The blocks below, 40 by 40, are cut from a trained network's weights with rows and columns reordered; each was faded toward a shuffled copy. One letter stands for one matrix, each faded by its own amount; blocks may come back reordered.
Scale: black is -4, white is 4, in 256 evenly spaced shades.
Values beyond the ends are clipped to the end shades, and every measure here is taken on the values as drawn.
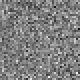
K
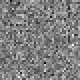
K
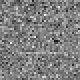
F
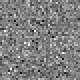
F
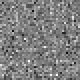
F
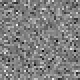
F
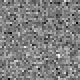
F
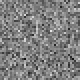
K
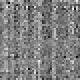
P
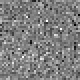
F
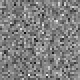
K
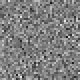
K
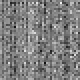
P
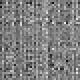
P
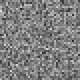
K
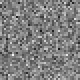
K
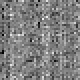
P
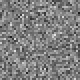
K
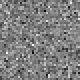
F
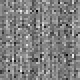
P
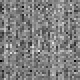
P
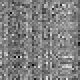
P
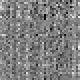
P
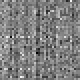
P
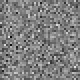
K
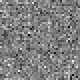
F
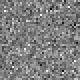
F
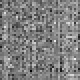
P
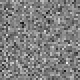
K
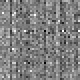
P
